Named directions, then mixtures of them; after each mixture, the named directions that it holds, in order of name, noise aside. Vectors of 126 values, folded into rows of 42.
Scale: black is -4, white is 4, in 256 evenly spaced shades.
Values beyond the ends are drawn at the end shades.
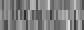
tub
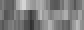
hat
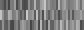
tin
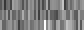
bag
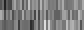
bag, hat, tin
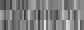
bag, tin, tub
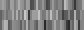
bag, tub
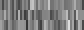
tub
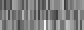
bag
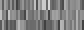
bag, tin, tub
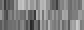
hat, tin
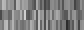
bag, tin, tub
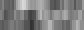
hat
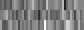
bag, tub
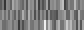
bag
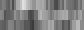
hat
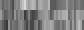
hat, tub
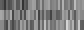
bag, tin, tub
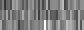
bag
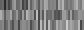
bag, tin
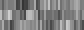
hat, tin, tub
